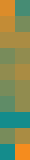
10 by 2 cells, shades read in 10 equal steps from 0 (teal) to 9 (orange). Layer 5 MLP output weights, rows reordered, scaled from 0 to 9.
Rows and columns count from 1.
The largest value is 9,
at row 10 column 2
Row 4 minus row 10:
4 -4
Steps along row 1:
down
